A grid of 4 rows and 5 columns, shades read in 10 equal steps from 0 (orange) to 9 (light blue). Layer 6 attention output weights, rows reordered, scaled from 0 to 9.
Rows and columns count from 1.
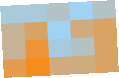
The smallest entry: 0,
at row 4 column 2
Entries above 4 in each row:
5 2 3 0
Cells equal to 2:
1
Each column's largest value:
8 8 9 9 7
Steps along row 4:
down up same down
